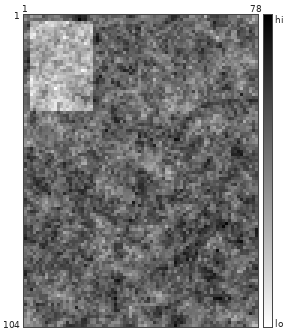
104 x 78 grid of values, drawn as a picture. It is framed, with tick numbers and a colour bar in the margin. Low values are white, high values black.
Grain: blotchy. Ninth with the lowest average: top left. Stripes: none. Odd patch: lower, in the top left.
